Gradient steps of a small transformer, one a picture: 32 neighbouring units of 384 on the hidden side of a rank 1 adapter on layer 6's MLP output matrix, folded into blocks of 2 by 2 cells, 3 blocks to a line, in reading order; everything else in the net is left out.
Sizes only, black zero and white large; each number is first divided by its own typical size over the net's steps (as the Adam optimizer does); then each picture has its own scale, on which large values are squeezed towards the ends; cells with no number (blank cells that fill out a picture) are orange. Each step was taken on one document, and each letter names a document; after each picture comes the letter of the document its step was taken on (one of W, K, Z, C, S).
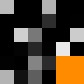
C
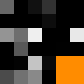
C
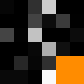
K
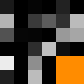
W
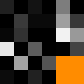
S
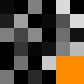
S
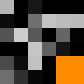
W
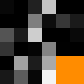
K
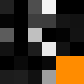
K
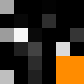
C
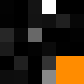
K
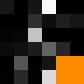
K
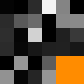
S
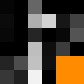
W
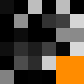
S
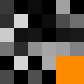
S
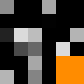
C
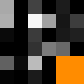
W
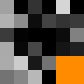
S
